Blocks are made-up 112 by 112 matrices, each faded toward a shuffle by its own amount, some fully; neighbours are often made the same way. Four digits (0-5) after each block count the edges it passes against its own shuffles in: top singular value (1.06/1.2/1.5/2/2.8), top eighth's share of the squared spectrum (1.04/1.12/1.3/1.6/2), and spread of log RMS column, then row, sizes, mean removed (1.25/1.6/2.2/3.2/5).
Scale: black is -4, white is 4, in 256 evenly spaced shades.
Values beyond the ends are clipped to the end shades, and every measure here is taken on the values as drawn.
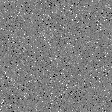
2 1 0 0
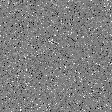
0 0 0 0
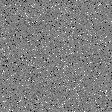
0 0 0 0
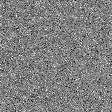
0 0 0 0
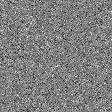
0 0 0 0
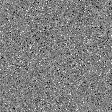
0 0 0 0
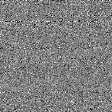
2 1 0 3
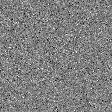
0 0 0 1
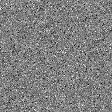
0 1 0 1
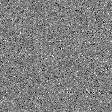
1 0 0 1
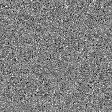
0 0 0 1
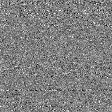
1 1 0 3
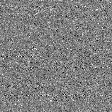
1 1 0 3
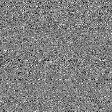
1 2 0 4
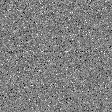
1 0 0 1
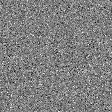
0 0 0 1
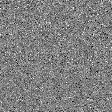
0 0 0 2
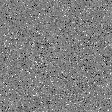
2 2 0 0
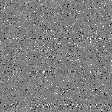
4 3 1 2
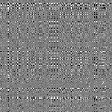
5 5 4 4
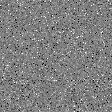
3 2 0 0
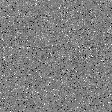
3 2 0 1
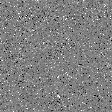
1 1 1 1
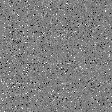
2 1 1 1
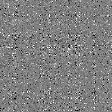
2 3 3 3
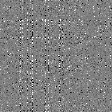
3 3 3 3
